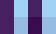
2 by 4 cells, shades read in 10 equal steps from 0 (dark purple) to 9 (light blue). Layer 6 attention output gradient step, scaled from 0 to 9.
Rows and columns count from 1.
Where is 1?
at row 1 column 1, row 1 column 3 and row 2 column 1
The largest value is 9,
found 2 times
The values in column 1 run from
1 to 1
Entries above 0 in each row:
4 3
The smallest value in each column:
1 8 0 8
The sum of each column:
2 17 1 17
